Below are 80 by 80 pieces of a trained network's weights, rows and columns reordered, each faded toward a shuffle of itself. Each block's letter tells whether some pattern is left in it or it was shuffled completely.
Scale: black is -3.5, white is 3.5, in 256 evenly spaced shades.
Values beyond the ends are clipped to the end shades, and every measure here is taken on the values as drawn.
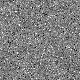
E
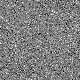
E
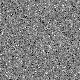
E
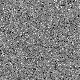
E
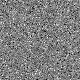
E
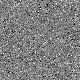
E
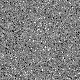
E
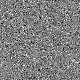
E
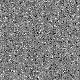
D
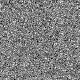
D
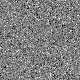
E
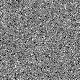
E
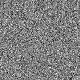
D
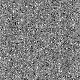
D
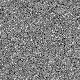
E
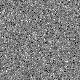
E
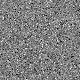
E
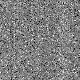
D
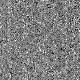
D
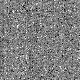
D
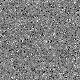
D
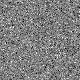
E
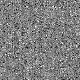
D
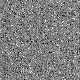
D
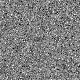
E
